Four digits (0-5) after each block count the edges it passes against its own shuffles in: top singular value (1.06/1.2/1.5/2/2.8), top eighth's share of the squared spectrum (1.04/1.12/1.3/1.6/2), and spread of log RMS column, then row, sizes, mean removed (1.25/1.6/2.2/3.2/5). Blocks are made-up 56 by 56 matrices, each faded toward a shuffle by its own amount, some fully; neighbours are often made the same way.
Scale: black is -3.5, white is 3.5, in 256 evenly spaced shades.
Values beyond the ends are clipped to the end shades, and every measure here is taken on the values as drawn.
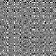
4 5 3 3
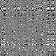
4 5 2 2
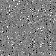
3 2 1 0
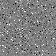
2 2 0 0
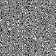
1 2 3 0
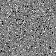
0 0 0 0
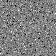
0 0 0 0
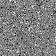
0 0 0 0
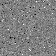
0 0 0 0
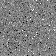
0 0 0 0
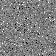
0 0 0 0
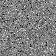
0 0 0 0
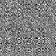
4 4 2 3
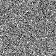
0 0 0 0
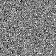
2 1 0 0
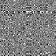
4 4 2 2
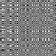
5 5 4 4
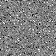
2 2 0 1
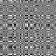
5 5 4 4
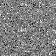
3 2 0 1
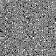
3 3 1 1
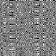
4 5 3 3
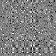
4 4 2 2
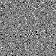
3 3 1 2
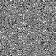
3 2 1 1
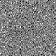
3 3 1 1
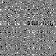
4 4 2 2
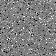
2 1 0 0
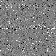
3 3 0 2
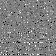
3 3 0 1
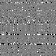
4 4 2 3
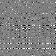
4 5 1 3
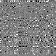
3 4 1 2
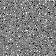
2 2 0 0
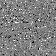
1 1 0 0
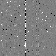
4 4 1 0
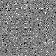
3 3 2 1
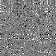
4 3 1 2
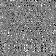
3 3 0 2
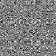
4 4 2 2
